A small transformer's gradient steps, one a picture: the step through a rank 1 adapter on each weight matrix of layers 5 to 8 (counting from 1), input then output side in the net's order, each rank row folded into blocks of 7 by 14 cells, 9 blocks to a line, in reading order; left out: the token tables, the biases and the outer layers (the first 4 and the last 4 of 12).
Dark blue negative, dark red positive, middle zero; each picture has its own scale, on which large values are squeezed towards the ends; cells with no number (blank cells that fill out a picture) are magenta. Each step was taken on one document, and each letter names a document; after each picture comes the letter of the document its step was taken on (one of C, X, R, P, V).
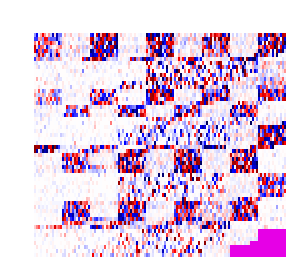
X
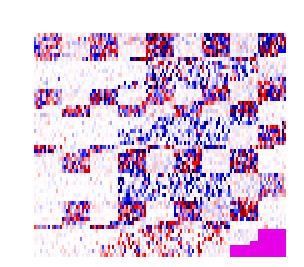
X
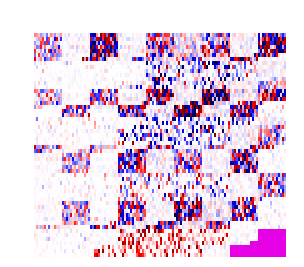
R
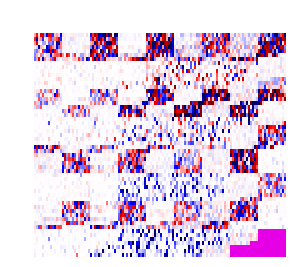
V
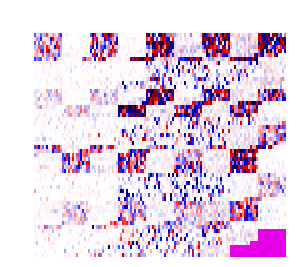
V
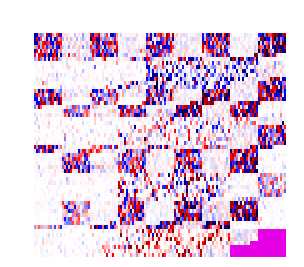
X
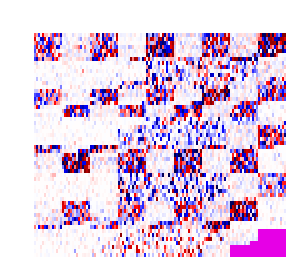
X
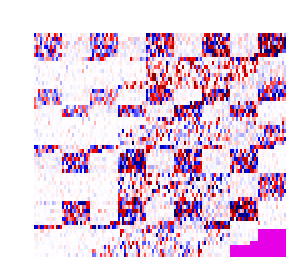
X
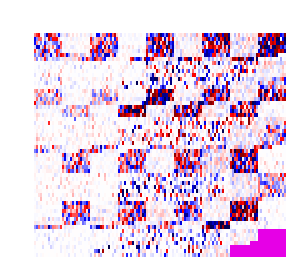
V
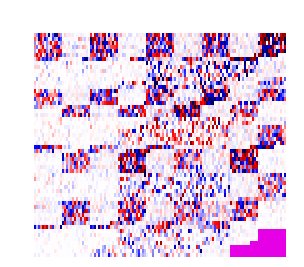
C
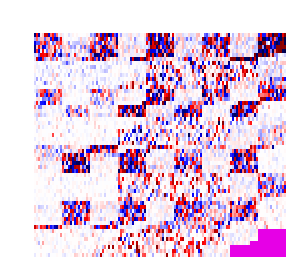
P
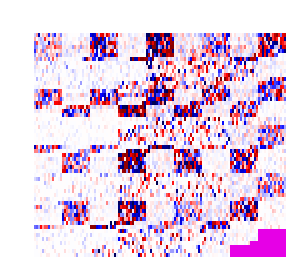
C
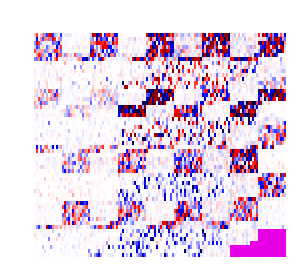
V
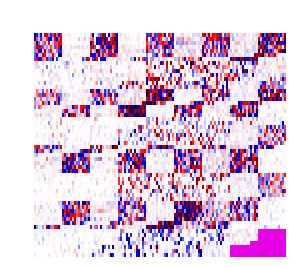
P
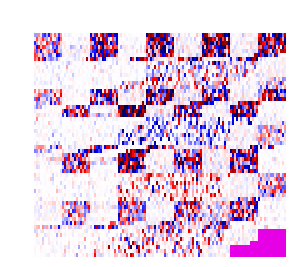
P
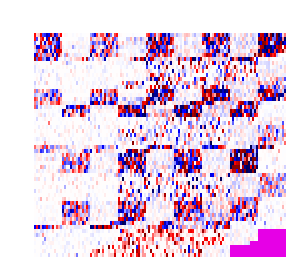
R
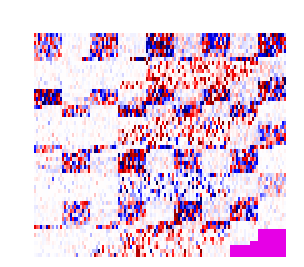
R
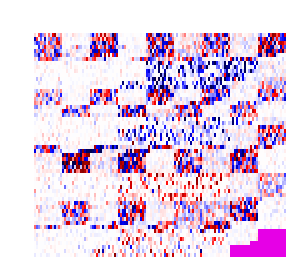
R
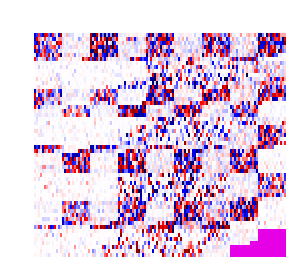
X
